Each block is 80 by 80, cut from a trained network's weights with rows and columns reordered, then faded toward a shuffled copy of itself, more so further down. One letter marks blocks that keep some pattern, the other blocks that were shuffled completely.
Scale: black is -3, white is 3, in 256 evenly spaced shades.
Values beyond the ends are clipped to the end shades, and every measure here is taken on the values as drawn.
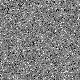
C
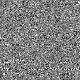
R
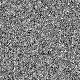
C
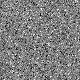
C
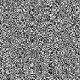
R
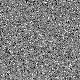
C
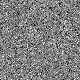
C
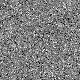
C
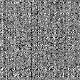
R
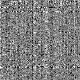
R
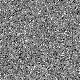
C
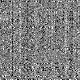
R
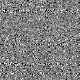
R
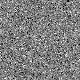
C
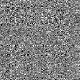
R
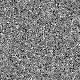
C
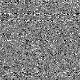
R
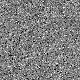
C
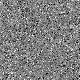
C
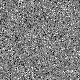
C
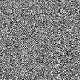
R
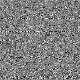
R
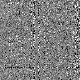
R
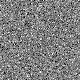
C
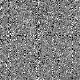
R
